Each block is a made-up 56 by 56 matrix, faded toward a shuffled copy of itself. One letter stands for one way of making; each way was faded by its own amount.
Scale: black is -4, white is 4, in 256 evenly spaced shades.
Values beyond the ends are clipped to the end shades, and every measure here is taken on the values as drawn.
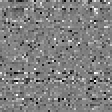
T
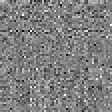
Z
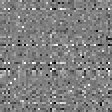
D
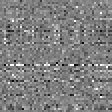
D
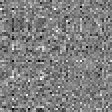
Z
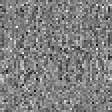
Z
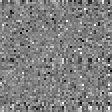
Z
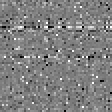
T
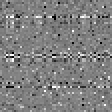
D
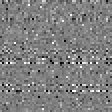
D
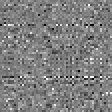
D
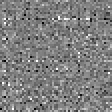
Z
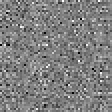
Z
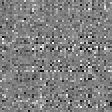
D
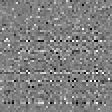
D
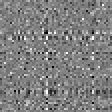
D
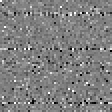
T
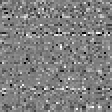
T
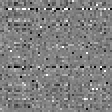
D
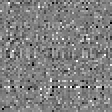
T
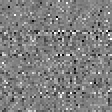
T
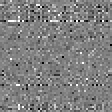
D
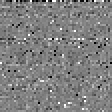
T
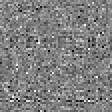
Z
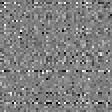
D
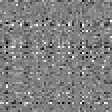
D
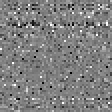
T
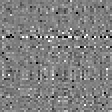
D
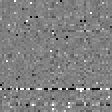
D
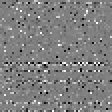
T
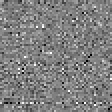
Z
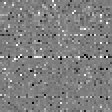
T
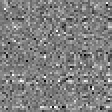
Z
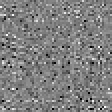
Z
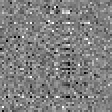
Z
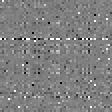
D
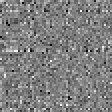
Z
